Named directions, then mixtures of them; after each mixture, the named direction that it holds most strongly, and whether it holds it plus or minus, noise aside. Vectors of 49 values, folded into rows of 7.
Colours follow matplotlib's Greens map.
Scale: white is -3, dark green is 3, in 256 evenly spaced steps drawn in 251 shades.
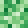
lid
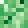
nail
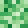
lid, plus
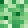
lid, minus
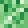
nail, minus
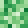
lid, plus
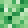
lid, minus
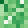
nail, minus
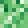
nail, minus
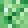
lid, minus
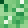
nail, minus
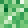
nail, minus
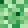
lid, minus
